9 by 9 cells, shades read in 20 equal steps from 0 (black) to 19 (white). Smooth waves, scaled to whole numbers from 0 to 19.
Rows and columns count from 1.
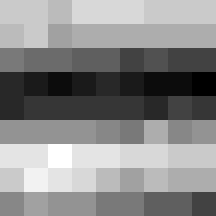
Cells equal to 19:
1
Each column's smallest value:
3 2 1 2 3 2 1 1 0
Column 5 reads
16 13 7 3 4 10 17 14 9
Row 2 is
14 15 12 13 13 13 13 13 13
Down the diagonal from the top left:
15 15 8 2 4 9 16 13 5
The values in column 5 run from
3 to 17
